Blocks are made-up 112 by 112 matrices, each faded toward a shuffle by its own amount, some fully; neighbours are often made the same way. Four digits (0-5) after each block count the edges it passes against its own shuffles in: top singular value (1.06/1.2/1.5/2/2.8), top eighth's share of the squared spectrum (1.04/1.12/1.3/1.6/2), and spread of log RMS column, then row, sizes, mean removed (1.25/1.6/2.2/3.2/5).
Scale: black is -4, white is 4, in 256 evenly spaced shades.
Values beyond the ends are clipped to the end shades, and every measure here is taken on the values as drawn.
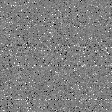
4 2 1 1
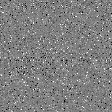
3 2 0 1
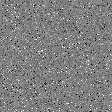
2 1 0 0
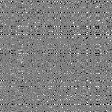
5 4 3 3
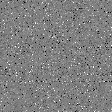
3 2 0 1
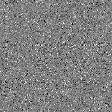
4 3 1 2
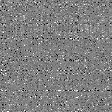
4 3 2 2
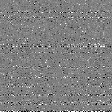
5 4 2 3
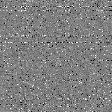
4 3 1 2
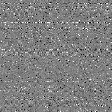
4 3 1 3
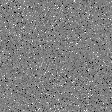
1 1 0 0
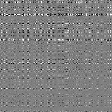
5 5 3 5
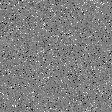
0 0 0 0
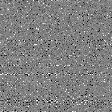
4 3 1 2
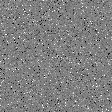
0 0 0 0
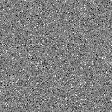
3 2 1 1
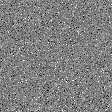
1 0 0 0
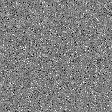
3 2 0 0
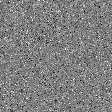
1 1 0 0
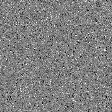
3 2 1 0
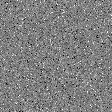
1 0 0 0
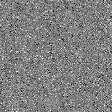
3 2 1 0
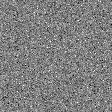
0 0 0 0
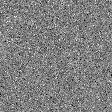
0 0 0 0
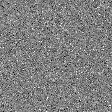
0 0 0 0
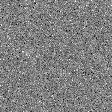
0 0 0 0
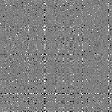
5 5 3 3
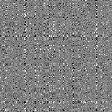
5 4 3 3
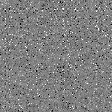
4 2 1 1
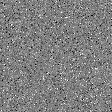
2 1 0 0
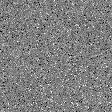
2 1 0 0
